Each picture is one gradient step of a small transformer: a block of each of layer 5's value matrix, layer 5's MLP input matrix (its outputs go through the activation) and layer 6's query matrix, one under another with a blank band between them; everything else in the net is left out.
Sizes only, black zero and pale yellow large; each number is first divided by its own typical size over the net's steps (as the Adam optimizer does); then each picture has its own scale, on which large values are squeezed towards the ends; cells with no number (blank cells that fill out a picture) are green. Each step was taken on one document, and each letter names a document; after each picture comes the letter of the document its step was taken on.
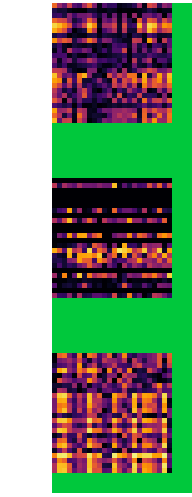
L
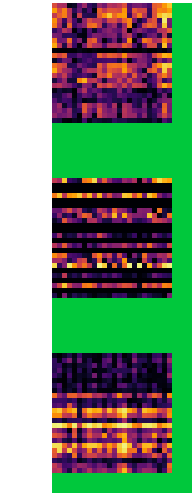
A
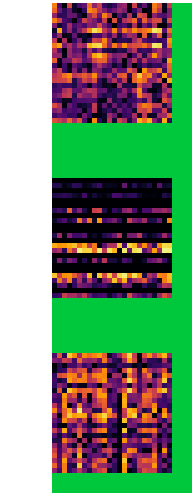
L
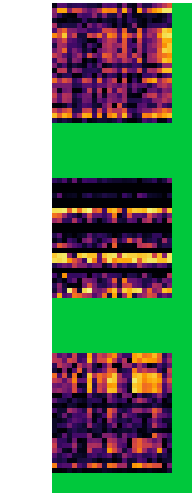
A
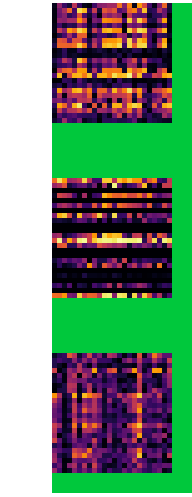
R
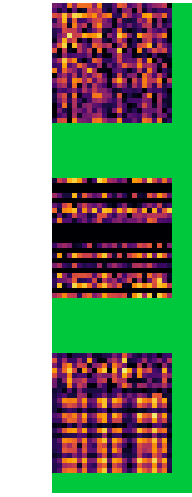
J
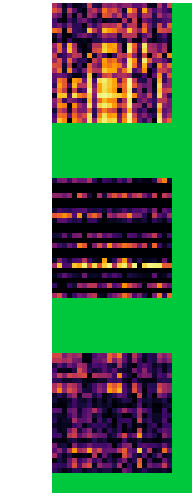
R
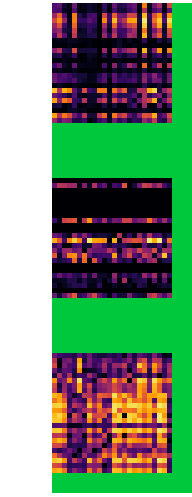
L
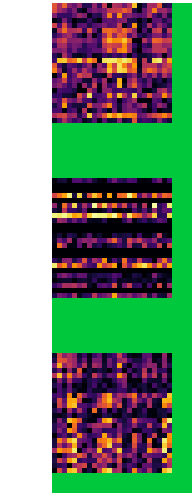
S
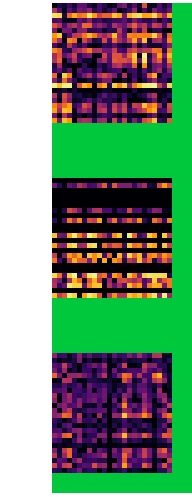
L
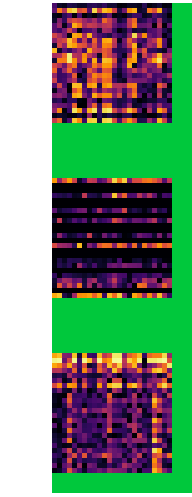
R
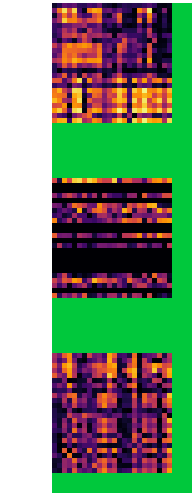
J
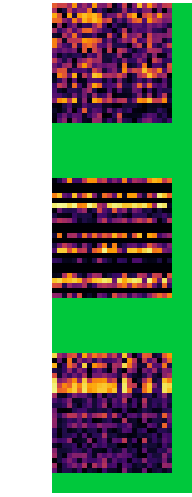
J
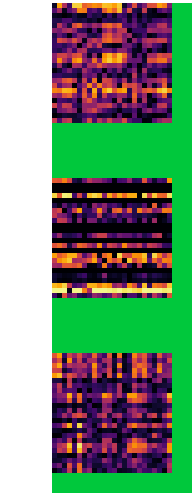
A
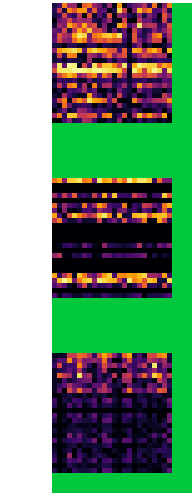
J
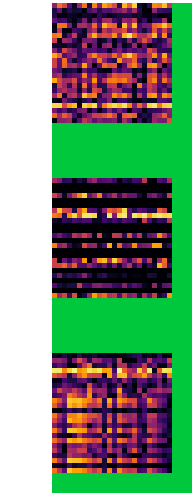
A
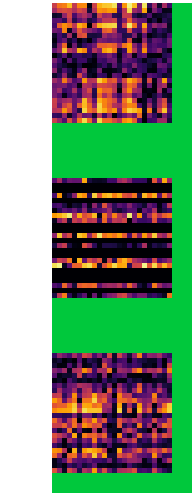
R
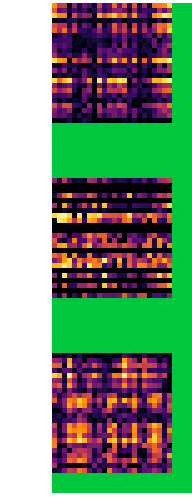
A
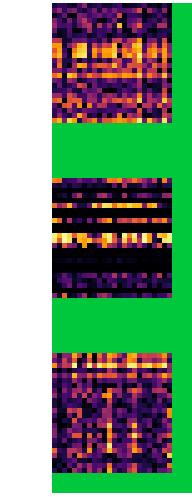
R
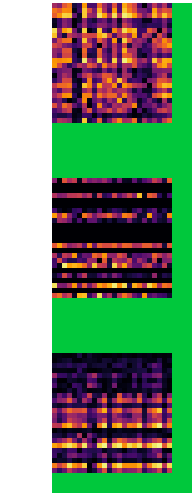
A
